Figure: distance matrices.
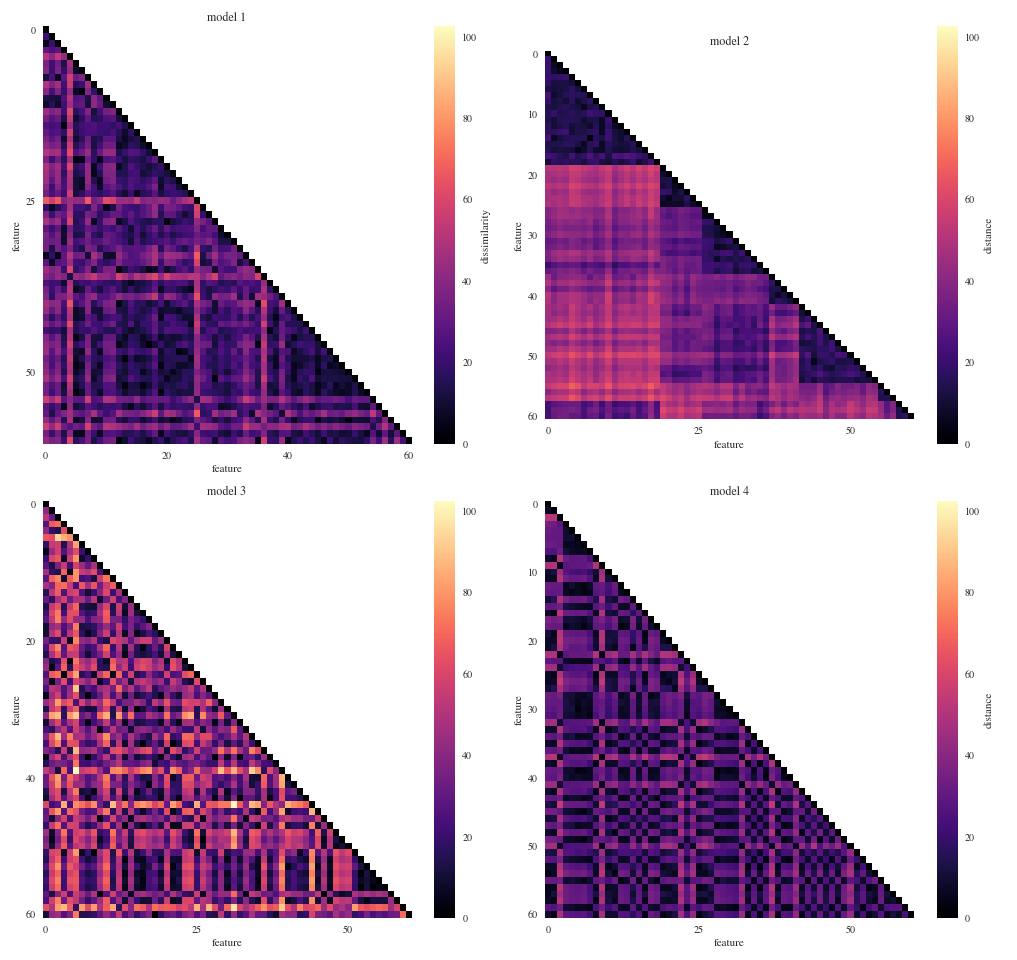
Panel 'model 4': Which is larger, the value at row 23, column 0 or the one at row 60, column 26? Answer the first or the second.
the first
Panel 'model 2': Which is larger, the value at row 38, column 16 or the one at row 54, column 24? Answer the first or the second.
the first
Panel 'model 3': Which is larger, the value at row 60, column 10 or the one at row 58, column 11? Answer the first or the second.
the first
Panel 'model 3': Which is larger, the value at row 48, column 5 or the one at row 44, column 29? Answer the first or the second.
the second
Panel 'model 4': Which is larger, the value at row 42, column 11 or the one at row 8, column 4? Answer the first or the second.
the second
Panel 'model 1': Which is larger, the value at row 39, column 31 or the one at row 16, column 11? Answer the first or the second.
the first
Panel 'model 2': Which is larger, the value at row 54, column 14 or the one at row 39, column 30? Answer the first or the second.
the first
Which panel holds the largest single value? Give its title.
model 3
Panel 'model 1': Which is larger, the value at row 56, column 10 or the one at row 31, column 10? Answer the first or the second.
the second
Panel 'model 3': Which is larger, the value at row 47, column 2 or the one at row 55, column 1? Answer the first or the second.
the first
